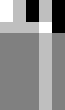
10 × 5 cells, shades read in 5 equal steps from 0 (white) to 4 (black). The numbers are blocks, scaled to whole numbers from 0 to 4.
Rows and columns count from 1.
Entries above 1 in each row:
2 2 1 4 4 4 4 4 4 4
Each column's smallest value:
0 1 1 0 2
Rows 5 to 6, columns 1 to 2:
2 2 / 2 2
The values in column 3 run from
1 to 4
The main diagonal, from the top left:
0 1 1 1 2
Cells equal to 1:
14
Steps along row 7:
same same down up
